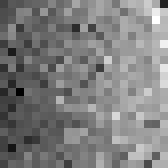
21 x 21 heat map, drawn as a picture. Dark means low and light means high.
No single row or column stands out from its neighbours. Fine speckle covers the field. Overall the values sit about 50% of the way up the scale. Values rise toward the right.
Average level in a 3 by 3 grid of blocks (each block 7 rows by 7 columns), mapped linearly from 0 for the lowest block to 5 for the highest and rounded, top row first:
1 3 5
0 3 5
0 2 4
